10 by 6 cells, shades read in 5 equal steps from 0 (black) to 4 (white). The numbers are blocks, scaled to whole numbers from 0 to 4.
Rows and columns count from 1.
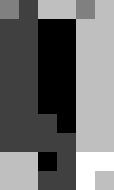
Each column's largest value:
3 3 3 3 4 4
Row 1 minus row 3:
1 0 3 3 -1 0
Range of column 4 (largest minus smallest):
3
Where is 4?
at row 9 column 5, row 9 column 6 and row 10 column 5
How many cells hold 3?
22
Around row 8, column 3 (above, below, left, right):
1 0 1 1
